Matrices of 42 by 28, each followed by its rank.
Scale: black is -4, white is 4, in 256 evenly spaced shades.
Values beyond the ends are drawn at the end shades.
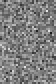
full rank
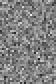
full rank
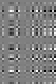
one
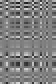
one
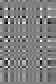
one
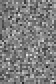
full rank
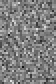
full rank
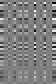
one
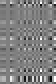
one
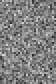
full rank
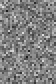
full rank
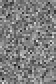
full rank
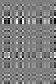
one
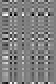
one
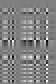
one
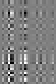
one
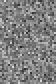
full rank
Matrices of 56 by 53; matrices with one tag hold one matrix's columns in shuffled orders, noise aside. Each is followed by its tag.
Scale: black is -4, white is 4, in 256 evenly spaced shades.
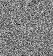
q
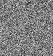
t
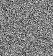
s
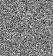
s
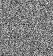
q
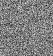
q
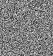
s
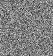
s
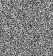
q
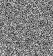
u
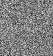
q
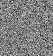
s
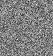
s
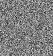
u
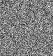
q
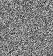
t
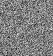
q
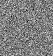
s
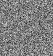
u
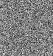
u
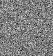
q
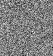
t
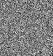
t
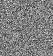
s
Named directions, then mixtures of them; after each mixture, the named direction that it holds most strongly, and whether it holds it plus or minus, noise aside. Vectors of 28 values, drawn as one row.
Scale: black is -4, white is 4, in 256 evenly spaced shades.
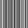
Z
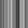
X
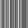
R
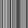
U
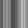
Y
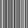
Z, plus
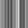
X, minus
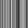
U, plus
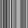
U, minus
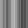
Y, minus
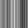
Y, minus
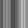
Y, plus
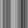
Y, minus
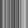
Y, plus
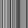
U, plus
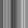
Y, plus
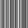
R, plus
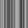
X, minus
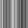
Y, minus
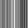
Y, minus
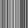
Z, minus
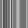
U, minus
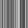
X, minus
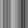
Y, minus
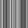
U, minus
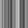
X, minus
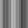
Y, minus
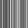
U, minus
